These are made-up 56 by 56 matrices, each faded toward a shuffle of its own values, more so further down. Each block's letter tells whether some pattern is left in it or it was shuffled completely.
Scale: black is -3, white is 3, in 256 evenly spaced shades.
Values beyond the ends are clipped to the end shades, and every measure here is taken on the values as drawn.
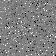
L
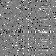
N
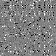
N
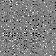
N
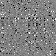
N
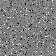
L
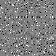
N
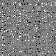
N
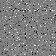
N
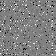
N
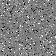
L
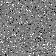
L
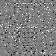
N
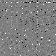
N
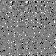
N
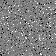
L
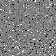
N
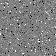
L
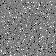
L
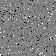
L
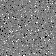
L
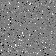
L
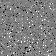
L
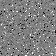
L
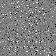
N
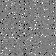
N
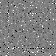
N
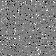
N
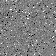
L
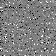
N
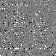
N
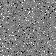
L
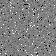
L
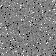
L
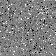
L
